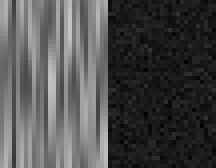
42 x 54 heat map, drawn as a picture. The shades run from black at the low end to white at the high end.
It is made of 1 by 2 panels. Panel 1,1: middling, streaked downward, strong in contrast. Panel 1,2: very low, fine-grained, faint in contrast.
